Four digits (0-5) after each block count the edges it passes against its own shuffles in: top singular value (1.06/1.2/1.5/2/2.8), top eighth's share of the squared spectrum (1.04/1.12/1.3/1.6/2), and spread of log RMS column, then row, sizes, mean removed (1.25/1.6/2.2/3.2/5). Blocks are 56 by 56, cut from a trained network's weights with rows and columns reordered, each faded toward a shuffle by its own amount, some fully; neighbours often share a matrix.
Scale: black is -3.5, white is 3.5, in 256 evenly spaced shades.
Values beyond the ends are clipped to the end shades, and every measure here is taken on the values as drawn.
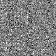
2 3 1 0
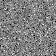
0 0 0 0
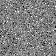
0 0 0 0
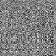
4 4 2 2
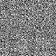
2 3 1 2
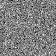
2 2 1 0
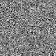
3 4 1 2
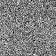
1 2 0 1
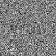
3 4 1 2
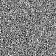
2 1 0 0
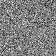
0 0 0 0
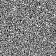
0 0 0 0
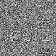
3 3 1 1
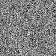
2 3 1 1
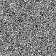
1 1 0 0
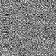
3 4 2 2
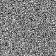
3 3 0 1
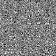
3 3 1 1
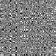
3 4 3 3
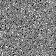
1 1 0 0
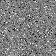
0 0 0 0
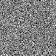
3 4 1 1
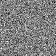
1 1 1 0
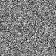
2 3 0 0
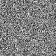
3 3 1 1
